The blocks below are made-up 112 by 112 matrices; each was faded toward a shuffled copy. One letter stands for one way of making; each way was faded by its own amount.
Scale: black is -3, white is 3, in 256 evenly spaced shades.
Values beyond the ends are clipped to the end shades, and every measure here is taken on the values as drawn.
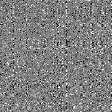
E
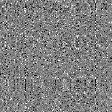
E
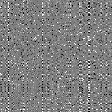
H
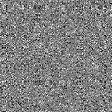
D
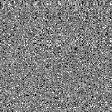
D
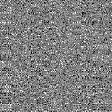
D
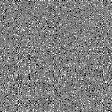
E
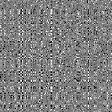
H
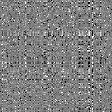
H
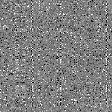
E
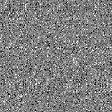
D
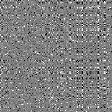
H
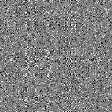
E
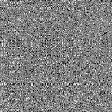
D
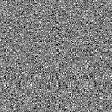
D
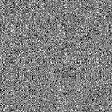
D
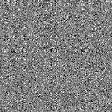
D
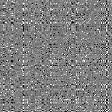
H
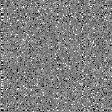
E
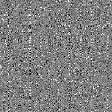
E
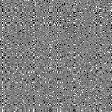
H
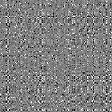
H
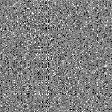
E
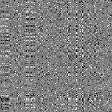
H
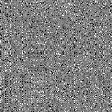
E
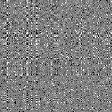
H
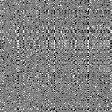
H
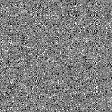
D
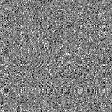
D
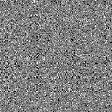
D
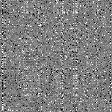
E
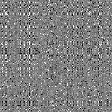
H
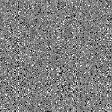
E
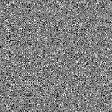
D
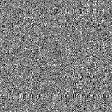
D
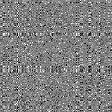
H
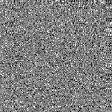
D
